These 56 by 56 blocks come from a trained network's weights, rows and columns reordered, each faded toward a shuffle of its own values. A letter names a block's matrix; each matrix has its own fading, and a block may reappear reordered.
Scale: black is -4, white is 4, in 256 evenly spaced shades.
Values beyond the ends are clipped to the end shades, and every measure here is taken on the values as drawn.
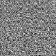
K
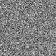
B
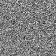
B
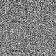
B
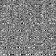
K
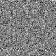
B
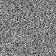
B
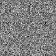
K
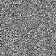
K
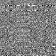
K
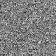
B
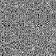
K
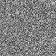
B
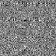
K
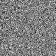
B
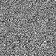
B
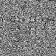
B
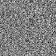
B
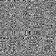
K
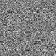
B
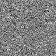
B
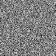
B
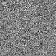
B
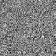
K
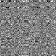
K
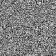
B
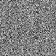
B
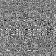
K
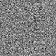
B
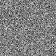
B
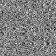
K
